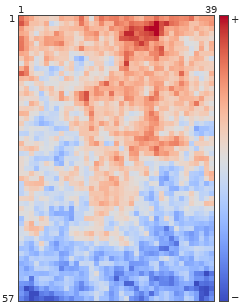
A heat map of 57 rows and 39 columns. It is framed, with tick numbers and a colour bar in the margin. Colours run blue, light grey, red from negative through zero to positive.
On average the colour sits 50% of the way up the scale. The texture is blotchy. No single row or column stands out from its neighbours. The field climbs toward the top.
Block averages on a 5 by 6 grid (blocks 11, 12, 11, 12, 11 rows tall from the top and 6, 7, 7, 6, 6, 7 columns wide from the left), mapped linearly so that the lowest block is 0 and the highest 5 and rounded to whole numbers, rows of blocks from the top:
434554 / 334443 / 223332 / 213211 / 001000
